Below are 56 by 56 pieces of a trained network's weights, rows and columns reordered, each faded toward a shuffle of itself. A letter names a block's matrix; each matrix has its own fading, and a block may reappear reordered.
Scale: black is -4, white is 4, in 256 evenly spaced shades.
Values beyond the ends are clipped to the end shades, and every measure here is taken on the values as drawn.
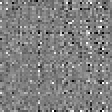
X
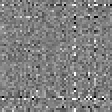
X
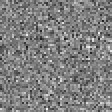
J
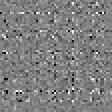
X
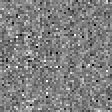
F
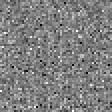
F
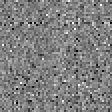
F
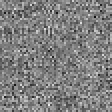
J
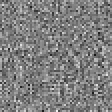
J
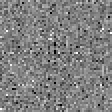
F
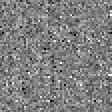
F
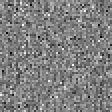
F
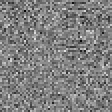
J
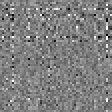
X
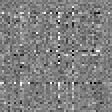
X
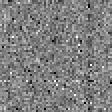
F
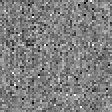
F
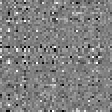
X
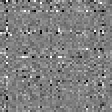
X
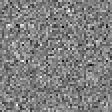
J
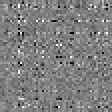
X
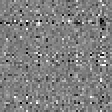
X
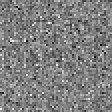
F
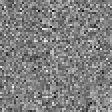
J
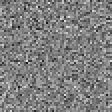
J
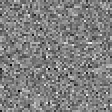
J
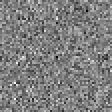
J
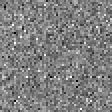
F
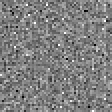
F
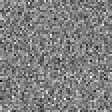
J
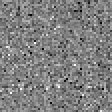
F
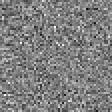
J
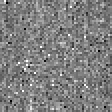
F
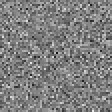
J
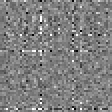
X
